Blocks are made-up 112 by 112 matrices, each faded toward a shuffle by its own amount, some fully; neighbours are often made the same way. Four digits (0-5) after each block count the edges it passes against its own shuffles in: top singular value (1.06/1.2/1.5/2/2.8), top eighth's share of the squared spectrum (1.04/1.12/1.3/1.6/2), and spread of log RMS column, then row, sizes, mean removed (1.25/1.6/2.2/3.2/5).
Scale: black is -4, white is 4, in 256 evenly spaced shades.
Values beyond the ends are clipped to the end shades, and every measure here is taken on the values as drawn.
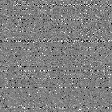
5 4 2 3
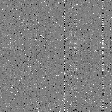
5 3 2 0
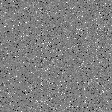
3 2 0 0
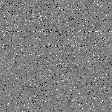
2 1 0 1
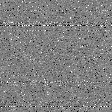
3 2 0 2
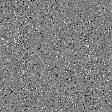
2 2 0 0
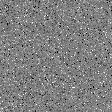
2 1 0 0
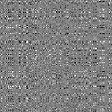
5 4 3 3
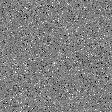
0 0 0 0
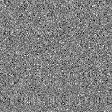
4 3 1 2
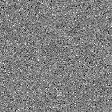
3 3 1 1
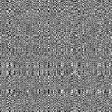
5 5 4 3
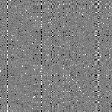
5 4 3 2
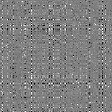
5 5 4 3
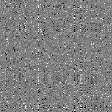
4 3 2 2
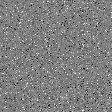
3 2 1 0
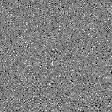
4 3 1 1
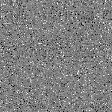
3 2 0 1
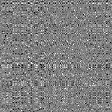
5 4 3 3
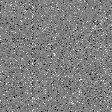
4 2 1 0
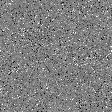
0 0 0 0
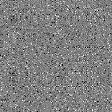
4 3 1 2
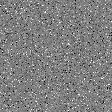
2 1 0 0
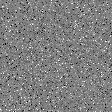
0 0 0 0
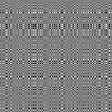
5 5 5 5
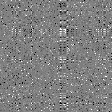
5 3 2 2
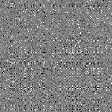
5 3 2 2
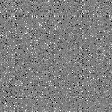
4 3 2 2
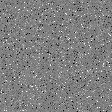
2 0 0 0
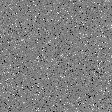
0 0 0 0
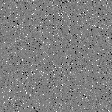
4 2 1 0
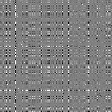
5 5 4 4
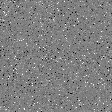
2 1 0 0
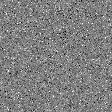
1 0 0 0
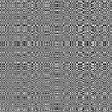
5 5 4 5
